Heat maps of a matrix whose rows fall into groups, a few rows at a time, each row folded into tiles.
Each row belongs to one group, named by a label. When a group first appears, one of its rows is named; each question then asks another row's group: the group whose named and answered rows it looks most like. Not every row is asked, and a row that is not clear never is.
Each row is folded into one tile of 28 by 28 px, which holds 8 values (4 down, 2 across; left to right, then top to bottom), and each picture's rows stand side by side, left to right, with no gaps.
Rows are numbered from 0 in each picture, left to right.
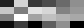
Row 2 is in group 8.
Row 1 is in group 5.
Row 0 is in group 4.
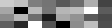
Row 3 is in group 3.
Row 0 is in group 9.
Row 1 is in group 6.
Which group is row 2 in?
5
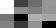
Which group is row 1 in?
8
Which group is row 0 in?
3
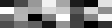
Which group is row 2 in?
3
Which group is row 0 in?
5
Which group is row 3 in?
4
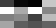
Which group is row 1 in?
4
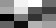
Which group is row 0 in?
4
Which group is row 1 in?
9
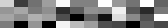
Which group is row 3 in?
6
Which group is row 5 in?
9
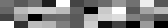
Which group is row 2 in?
3
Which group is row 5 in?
3
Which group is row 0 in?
8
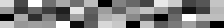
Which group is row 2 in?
8
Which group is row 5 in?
6
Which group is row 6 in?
9
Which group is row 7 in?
8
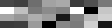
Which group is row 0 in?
5
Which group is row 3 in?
8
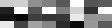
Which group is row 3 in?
8
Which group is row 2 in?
4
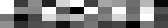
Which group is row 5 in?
3
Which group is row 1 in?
5
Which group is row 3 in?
4
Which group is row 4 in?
3
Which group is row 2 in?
9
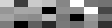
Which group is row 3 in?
3
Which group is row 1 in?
9
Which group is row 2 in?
6
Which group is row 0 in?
3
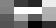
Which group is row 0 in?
5
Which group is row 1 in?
4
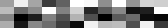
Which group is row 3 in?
6
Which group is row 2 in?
4
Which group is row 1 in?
5
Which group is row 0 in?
6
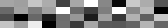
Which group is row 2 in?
4
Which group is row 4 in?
4
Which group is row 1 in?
6
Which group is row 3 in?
9
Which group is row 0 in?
6
